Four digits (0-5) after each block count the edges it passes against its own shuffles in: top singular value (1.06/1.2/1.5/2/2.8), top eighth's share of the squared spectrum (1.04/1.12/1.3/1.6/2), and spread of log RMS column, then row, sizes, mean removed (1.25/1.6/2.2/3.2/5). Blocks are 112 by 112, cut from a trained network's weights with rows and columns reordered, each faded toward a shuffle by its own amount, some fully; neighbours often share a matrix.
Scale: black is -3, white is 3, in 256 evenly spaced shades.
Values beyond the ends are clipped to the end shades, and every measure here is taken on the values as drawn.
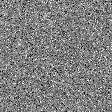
0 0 0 0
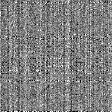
4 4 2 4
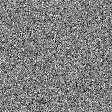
0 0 0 0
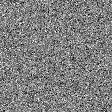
0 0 0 0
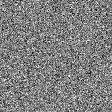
2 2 0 0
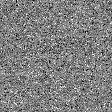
1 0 0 0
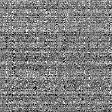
4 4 4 2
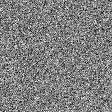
0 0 0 0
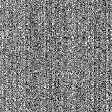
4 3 1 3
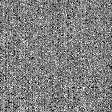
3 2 0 2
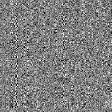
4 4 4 2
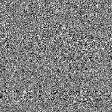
3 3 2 3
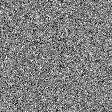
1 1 0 0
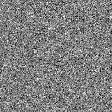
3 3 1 1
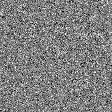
1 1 0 0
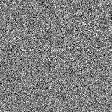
3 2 0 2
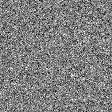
1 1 0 0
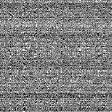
4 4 3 2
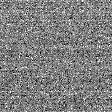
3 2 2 0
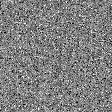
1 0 0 0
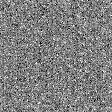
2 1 0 0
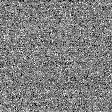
2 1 0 0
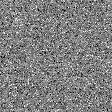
1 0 0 0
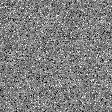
1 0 0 0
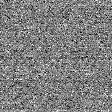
2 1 0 0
